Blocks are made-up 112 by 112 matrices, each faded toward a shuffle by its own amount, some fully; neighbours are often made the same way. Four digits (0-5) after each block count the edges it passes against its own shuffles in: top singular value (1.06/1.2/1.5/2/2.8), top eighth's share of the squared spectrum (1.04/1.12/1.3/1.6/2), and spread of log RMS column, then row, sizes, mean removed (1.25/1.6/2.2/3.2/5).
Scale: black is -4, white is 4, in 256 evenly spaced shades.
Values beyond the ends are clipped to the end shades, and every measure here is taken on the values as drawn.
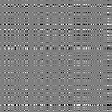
5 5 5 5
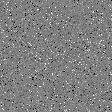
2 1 0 0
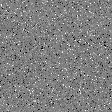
0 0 0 0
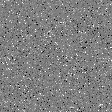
0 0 0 0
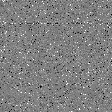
3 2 0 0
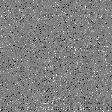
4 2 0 1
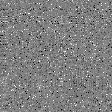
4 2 1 1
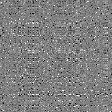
5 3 2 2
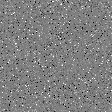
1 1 0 0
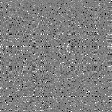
5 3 2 2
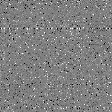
4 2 1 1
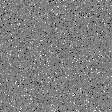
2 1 0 0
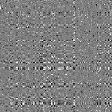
5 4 3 3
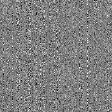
2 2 4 0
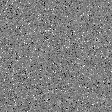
0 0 0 0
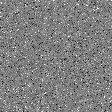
0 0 0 0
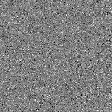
3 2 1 1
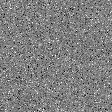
0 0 0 0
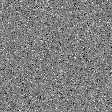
0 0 0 0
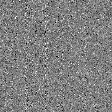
1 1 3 0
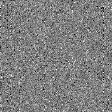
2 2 3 0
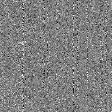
2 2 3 0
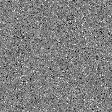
0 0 1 0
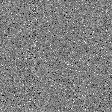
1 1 1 0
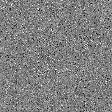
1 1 1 0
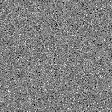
3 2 1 1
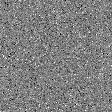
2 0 0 0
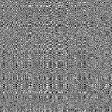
5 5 3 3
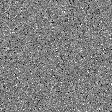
2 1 0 0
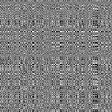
5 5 4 4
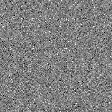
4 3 1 1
